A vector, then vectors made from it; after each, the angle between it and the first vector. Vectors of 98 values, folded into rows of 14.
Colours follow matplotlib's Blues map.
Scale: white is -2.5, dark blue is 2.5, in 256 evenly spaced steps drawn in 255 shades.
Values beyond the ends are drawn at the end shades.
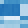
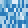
orthogonal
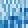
partly opposed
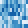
partly aligned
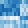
nearly parallel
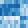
nearly parallel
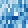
partly opposed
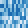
partly aligned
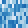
orthogonal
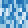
orthogonal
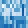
partly opposed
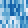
partly aligned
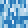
orthogonal
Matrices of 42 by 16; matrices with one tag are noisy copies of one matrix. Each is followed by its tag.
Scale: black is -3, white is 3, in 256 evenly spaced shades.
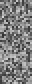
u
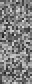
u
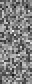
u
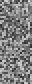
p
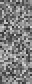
u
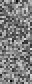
p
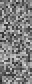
u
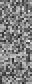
u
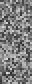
u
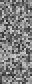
u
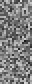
p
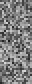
u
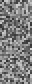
p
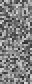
p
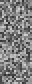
u
